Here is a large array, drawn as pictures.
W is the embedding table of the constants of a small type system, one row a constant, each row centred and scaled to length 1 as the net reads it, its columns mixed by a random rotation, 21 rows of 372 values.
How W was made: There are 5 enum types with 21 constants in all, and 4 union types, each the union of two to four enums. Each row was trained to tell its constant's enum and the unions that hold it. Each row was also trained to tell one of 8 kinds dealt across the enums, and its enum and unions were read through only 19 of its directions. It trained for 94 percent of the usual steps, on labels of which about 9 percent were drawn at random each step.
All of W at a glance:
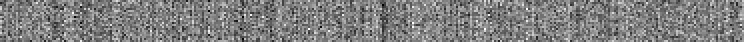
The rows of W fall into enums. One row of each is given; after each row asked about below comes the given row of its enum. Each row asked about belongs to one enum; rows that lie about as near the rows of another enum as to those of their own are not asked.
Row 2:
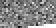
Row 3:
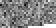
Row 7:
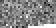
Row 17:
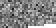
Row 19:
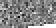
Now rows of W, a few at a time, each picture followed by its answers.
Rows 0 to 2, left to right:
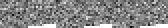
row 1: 2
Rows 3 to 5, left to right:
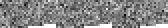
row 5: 17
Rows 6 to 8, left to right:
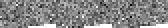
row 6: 2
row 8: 2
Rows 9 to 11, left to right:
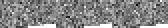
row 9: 7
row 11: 3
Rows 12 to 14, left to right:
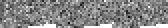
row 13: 3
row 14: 19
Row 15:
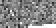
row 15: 3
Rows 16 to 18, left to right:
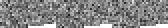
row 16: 3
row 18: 19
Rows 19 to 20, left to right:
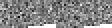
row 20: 2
